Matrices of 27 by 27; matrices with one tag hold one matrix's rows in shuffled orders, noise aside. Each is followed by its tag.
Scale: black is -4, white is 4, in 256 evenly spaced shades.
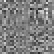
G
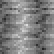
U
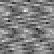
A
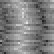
U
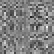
G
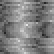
U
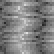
U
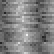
U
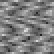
A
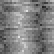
U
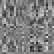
G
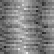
U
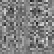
G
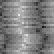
U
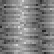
U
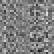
G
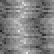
U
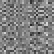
G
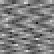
A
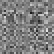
G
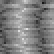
U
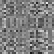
G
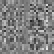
G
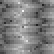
U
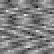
A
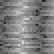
U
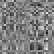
G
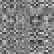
G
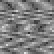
A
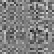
G
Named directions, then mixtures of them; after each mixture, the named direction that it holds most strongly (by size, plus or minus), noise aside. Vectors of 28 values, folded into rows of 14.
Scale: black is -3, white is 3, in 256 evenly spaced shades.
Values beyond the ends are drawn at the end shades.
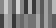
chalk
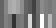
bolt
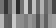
chalk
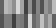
bolt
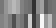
bolt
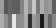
bolt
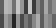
chalk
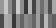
chalk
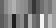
bolt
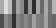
chalk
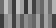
chalk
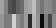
bolt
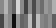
chalk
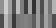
chalk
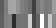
bolt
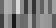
chalk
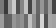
chalk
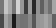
chalk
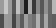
chalk
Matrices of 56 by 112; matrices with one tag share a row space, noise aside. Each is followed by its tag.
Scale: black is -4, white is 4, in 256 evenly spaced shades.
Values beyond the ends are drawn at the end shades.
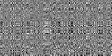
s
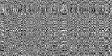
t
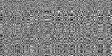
s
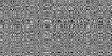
s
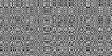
s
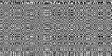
s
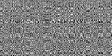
s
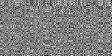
s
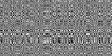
s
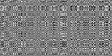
t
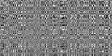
t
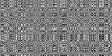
t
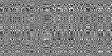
s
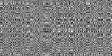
s
